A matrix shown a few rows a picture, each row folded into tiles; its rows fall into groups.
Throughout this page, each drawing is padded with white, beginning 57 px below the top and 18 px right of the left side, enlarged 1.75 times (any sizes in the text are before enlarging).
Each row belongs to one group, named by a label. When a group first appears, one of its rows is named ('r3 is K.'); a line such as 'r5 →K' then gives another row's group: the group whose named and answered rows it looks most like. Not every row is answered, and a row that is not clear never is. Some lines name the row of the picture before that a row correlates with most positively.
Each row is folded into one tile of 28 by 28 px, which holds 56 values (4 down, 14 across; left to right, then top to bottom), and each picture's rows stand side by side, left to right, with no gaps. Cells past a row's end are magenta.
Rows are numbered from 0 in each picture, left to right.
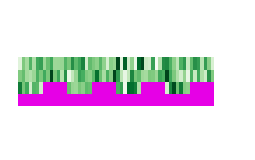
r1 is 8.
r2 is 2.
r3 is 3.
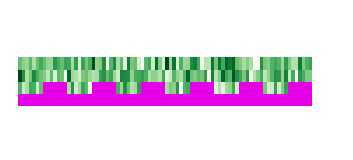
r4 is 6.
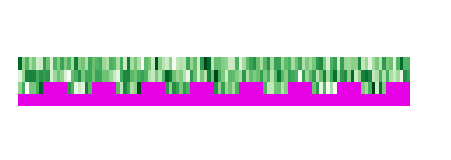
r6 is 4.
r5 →8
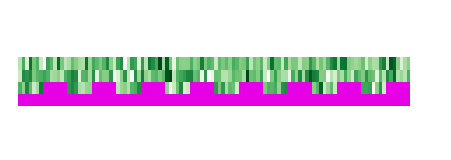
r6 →3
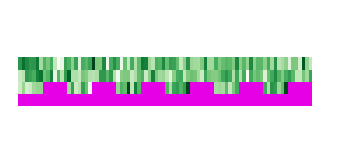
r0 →6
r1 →2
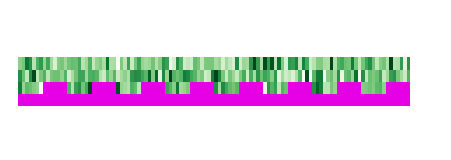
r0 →4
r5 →3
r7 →4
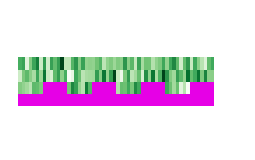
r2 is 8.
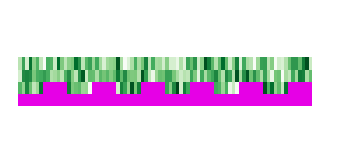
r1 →4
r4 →4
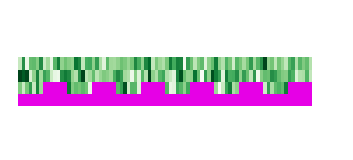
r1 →4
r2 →3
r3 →8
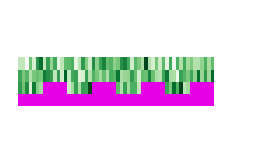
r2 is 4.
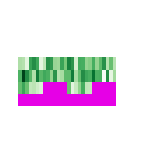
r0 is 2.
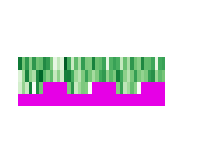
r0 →6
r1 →2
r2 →2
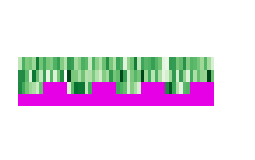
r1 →3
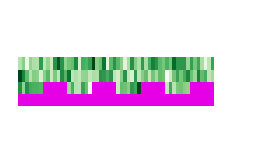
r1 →2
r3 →6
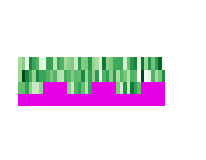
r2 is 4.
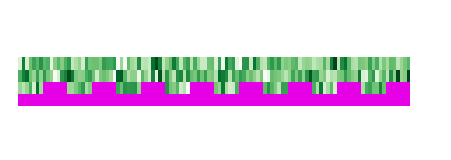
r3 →4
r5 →8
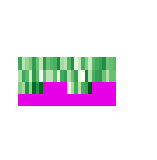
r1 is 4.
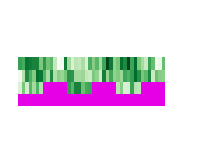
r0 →6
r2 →6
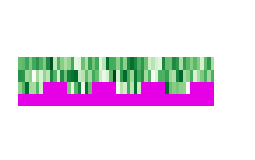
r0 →3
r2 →6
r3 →4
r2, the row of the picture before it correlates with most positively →0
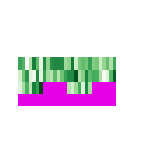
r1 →6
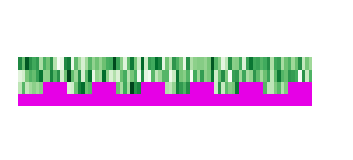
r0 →6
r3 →8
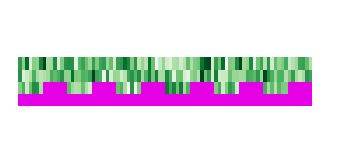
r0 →2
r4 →2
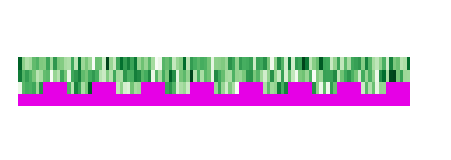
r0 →3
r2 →6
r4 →2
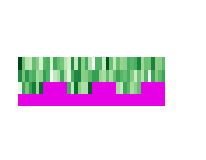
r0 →3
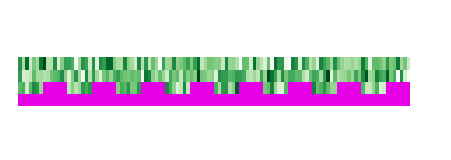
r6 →4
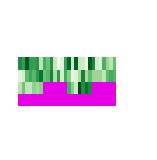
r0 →6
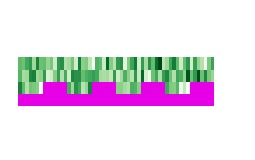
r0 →4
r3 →4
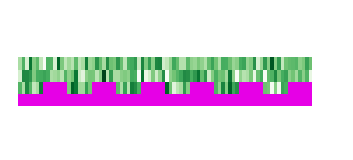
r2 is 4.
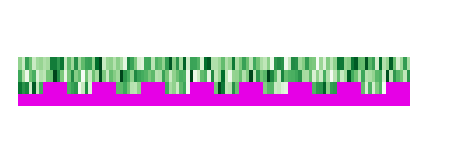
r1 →3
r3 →4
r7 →4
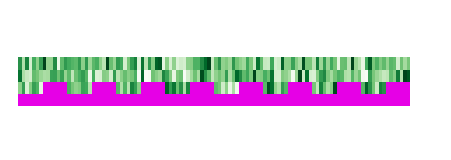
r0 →2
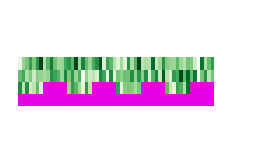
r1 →3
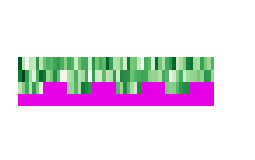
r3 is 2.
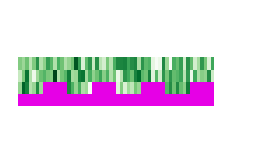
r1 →4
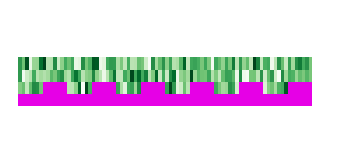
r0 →2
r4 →4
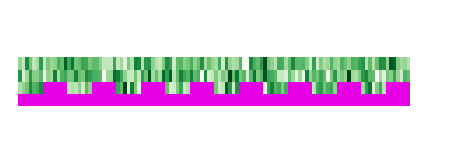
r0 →8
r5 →3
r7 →3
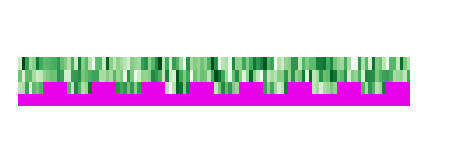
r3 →8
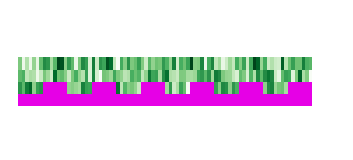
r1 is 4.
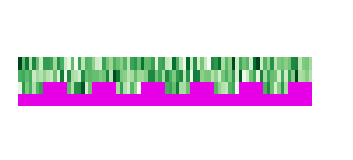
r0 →3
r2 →2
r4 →4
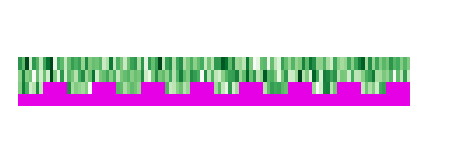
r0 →3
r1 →4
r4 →6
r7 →3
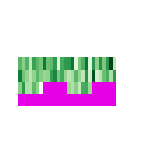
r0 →2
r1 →4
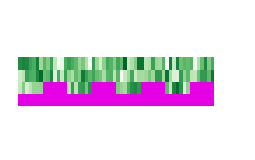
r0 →6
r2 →2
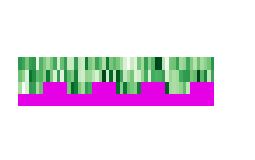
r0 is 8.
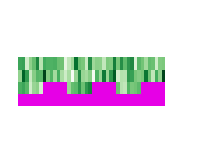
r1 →8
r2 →8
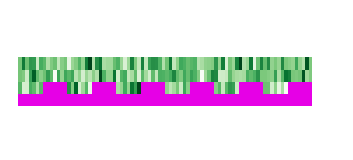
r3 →6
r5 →4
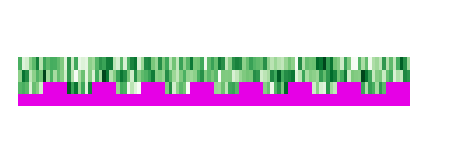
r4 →2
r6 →6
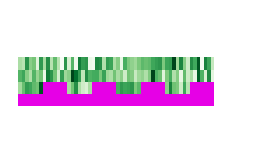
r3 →3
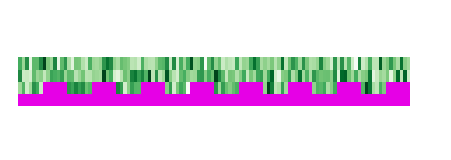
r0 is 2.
